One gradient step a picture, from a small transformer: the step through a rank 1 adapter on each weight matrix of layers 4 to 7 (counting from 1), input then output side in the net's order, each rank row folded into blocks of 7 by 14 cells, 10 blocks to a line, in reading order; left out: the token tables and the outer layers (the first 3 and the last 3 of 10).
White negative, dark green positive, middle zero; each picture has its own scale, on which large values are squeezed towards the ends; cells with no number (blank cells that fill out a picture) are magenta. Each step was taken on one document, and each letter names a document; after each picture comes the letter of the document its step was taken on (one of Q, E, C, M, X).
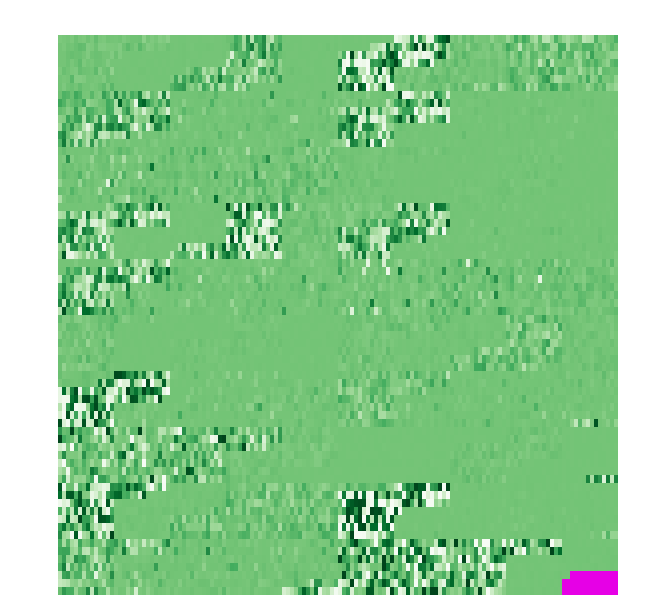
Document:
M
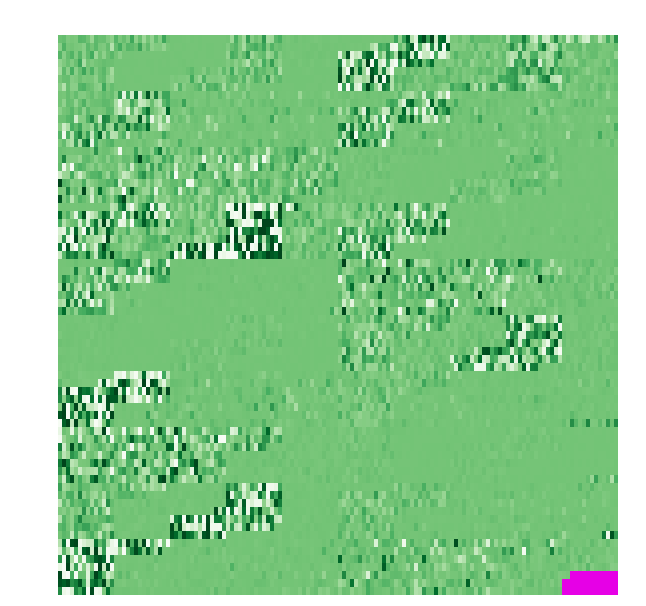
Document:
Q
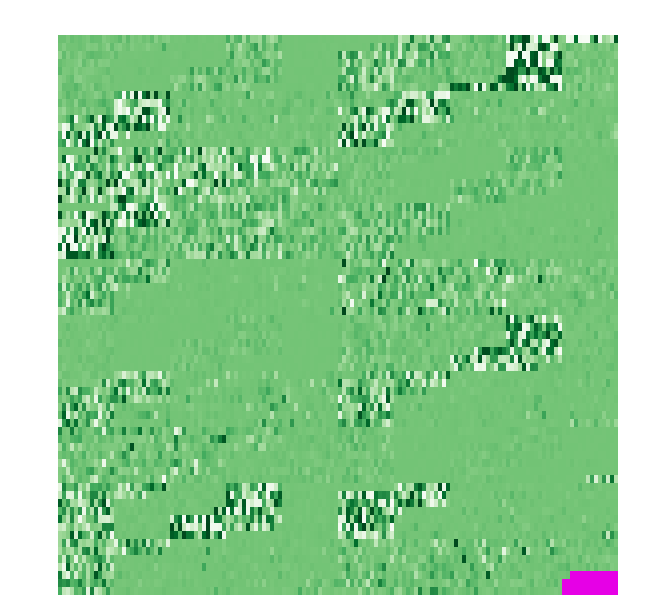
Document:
Q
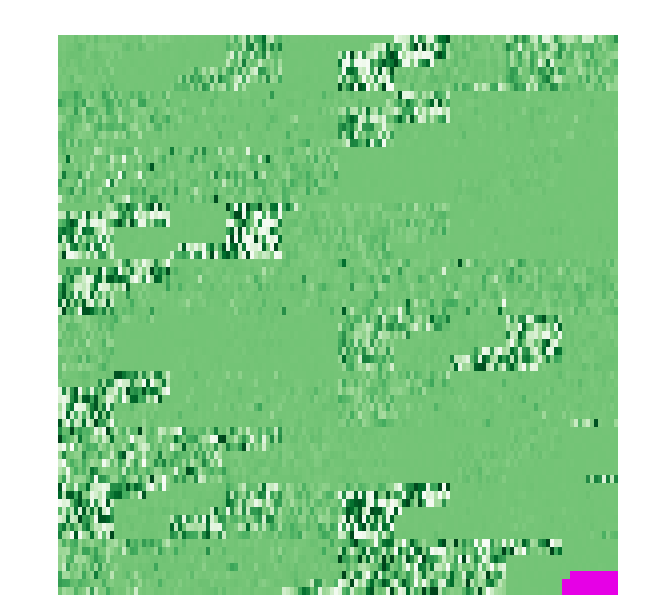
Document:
M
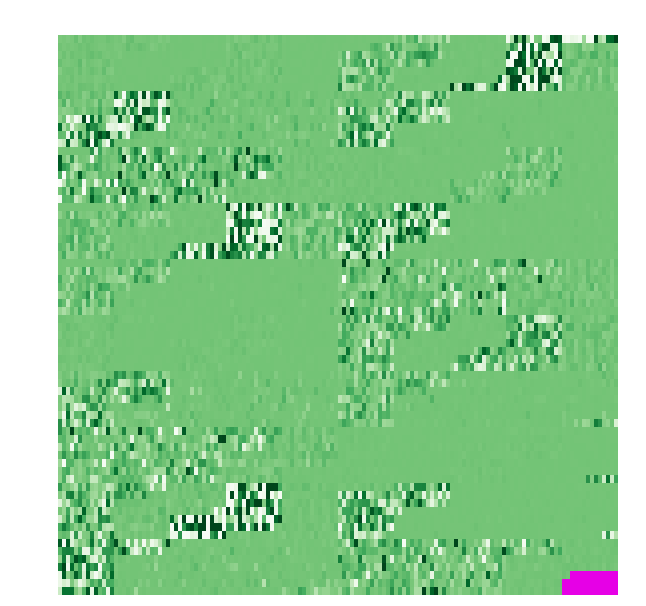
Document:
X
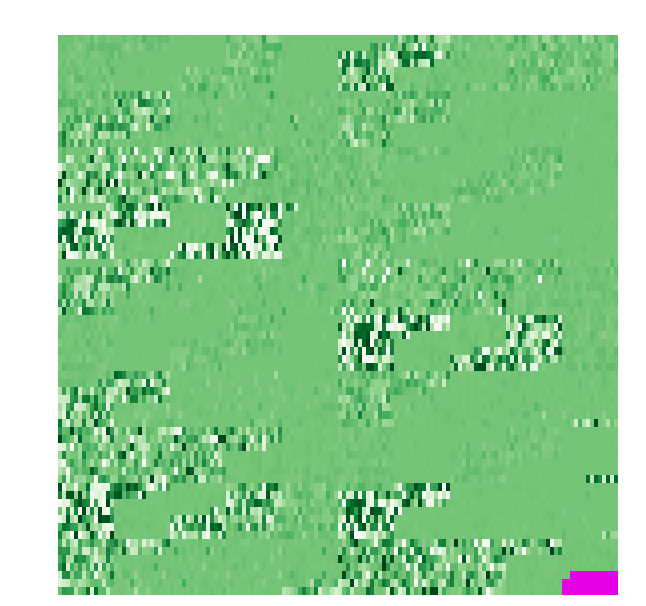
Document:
M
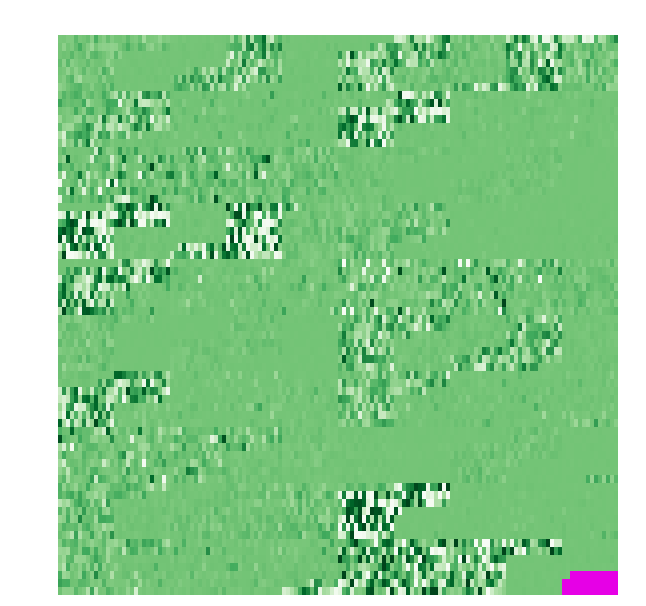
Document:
M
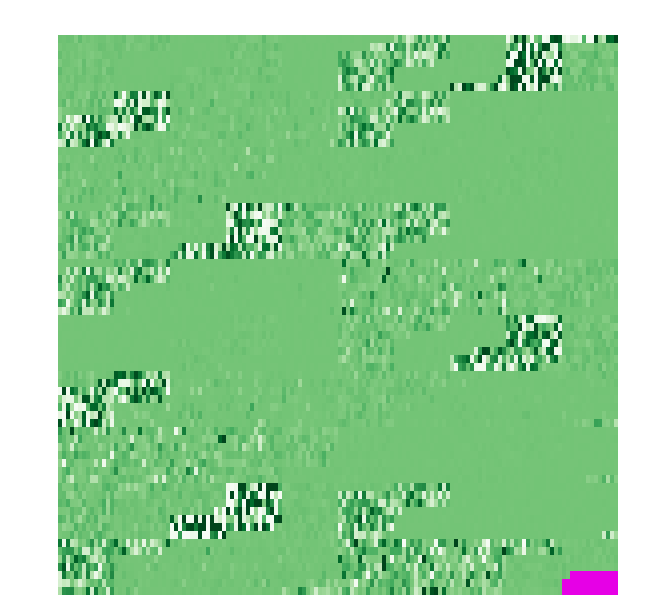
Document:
X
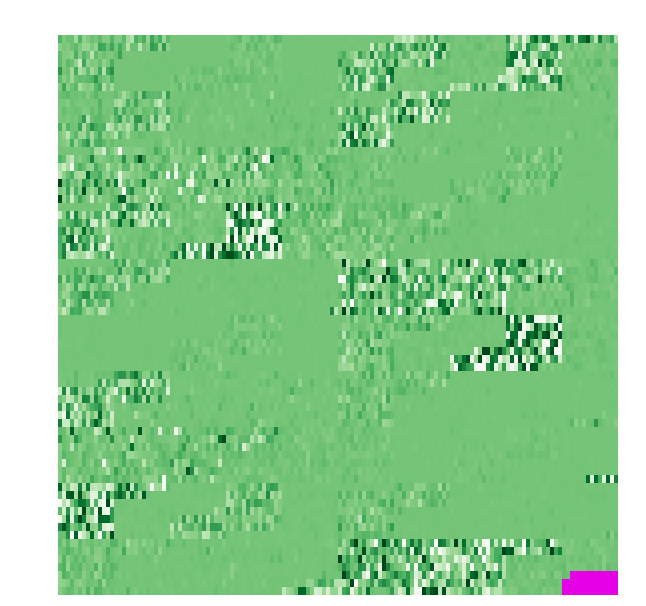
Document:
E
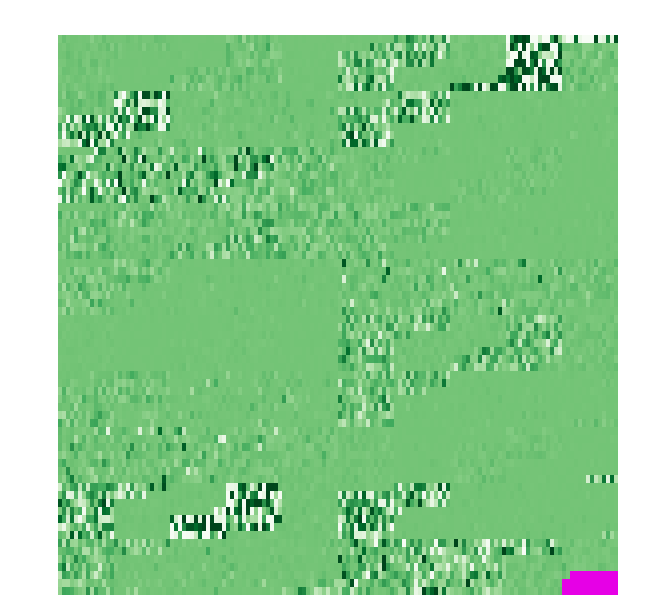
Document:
E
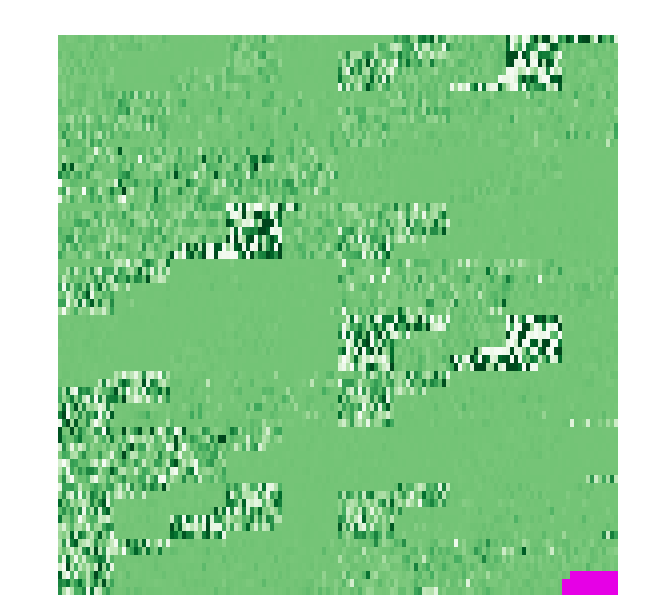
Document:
Q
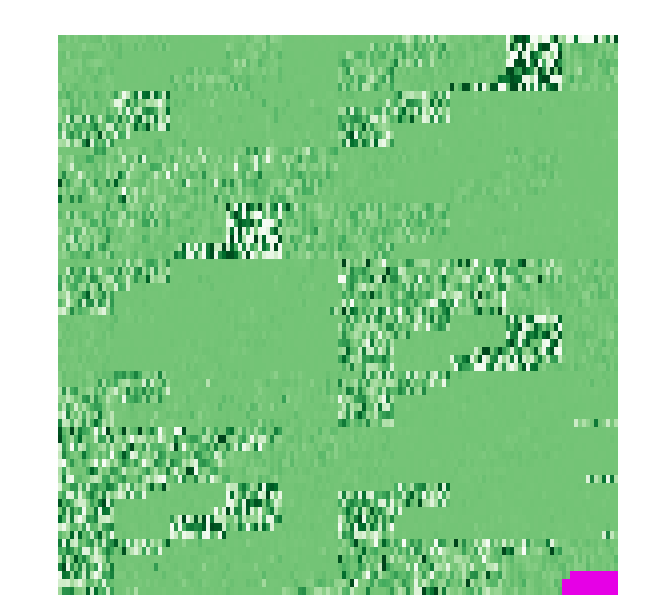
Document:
E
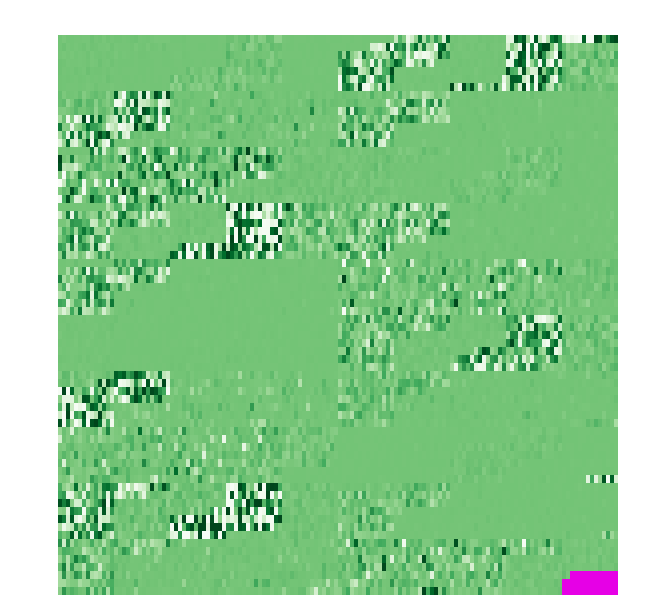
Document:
X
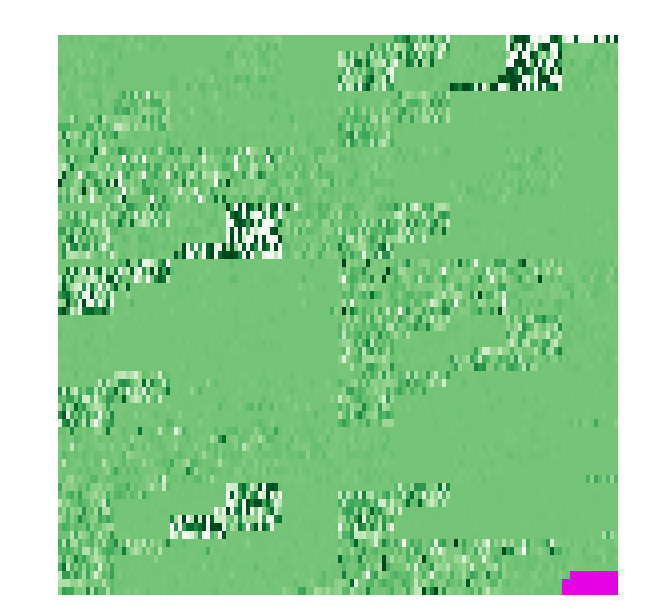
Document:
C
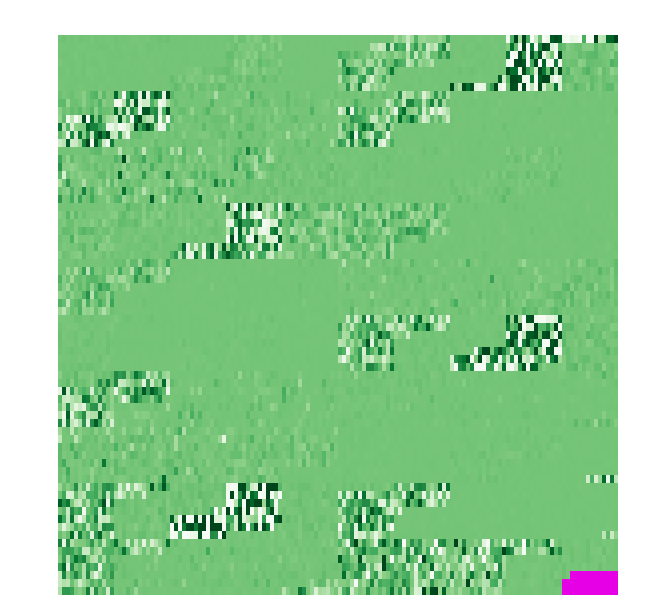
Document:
X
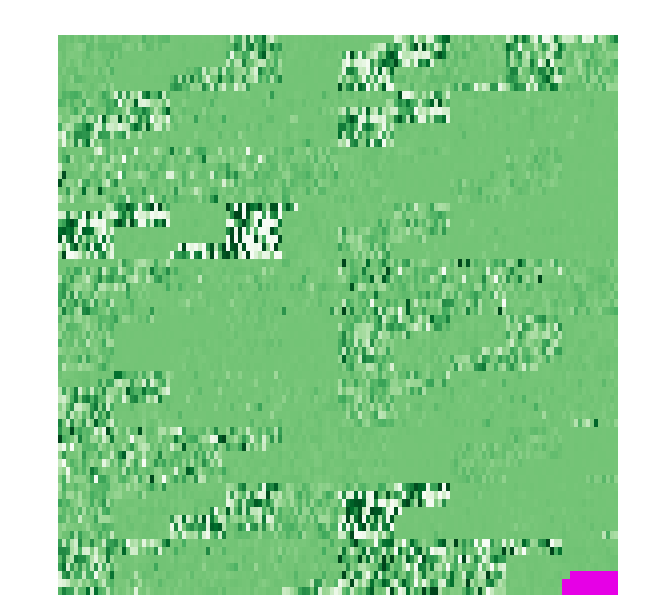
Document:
M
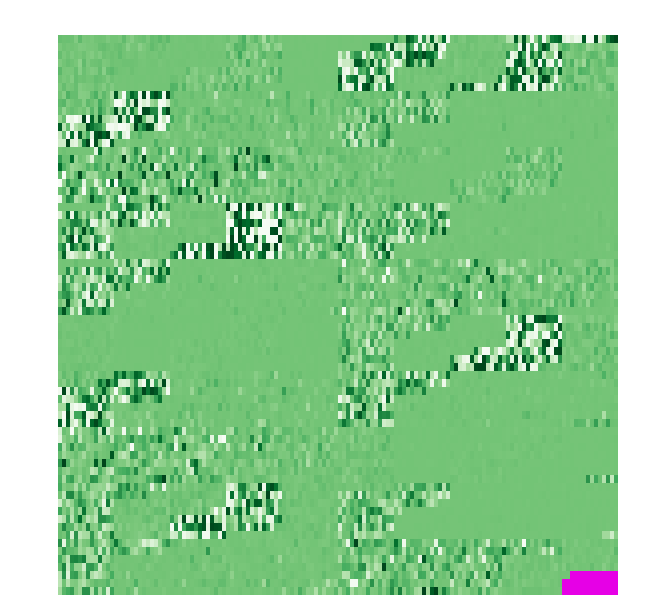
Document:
X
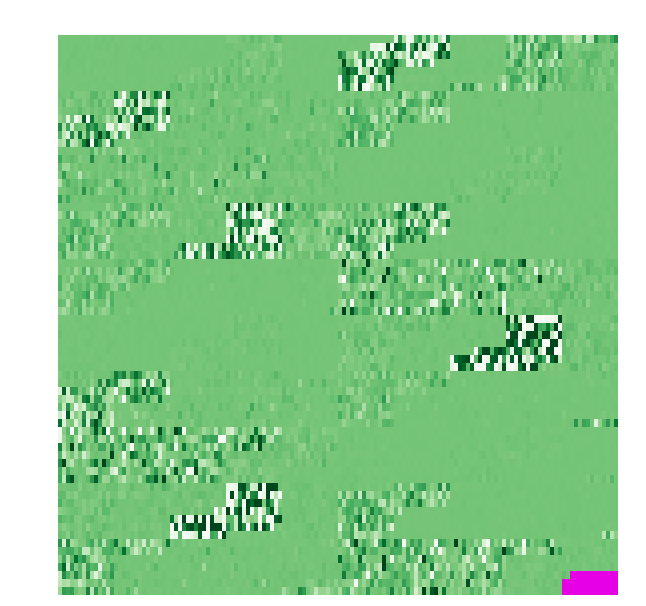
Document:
X
